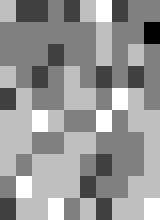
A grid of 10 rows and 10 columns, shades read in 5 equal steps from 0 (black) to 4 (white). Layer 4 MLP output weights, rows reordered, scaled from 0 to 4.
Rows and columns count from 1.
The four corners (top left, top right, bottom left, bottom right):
3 2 1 4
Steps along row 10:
up same up down up down up same up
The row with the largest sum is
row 6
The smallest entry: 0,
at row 2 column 10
